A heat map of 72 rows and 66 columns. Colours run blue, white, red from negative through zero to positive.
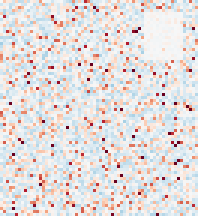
Odd rows or columns: none. Slope: none. Stripes: none. Calmest part: top right. Mirror symmetry: none. Histogram: skewed, a long tail of high values. Odd patch: calmer, in the top right. Seam: none.
